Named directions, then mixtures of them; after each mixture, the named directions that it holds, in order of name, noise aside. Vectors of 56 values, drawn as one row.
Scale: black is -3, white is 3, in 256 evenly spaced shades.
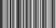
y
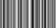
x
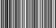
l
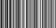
l, y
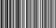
l, y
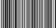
l, y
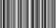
x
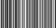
l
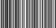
l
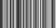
y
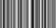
x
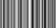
x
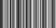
y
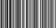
l, y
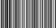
l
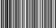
l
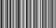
l, y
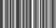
x, y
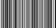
l, y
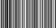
l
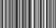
x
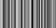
x, y
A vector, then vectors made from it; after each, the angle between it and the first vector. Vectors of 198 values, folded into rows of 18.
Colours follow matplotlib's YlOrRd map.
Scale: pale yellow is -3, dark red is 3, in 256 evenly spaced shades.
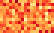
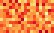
nearly parallel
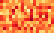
partly opposed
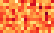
nearly opposite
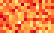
partly opposed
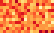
nearly parallel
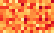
nearly opposite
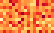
partly aligned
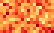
partly aligned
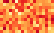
partly opposed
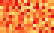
partly aligned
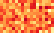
nearly opposite
